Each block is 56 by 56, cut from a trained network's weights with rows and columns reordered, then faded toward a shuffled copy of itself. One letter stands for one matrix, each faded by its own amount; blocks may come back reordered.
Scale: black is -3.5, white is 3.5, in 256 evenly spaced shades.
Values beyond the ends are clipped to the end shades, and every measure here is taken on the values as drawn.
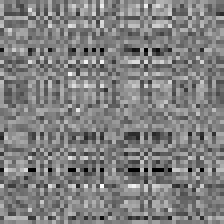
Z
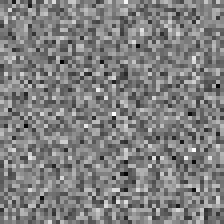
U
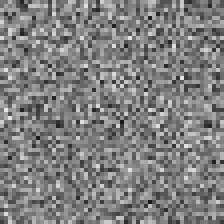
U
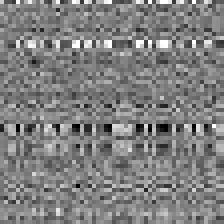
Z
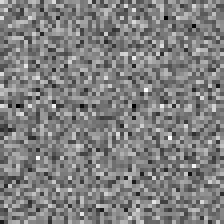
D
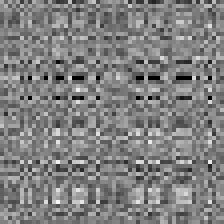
Z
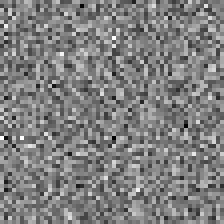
U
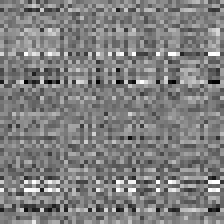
Z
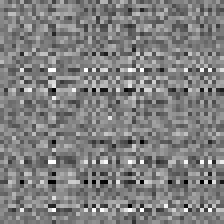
Z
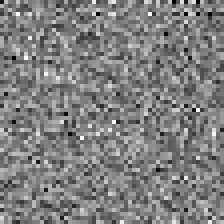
D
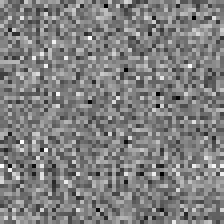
D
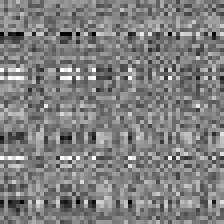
Z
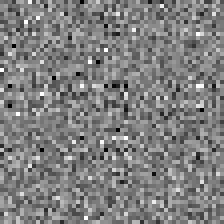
D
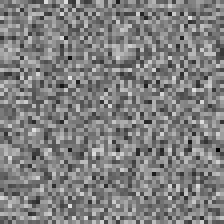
U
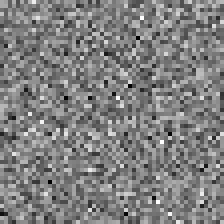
D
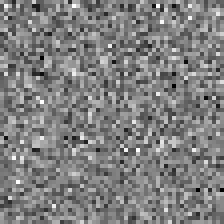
D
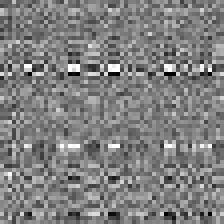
Z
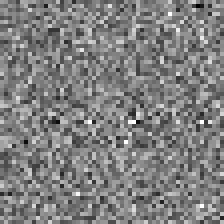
U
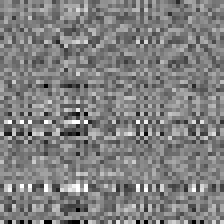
Z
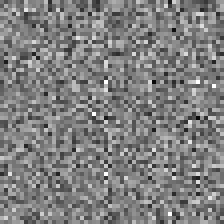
U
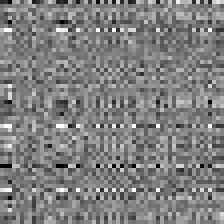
Z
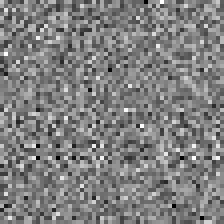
D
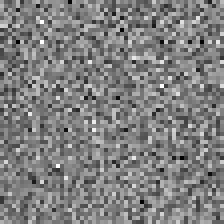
D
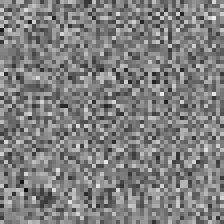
U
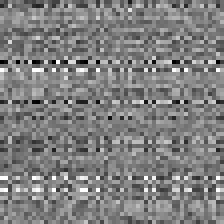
Z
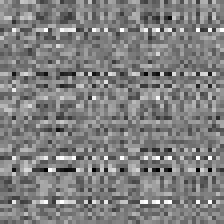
Z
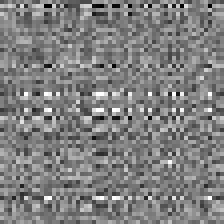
Z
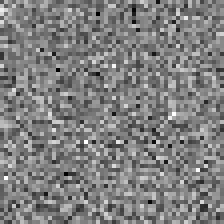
D
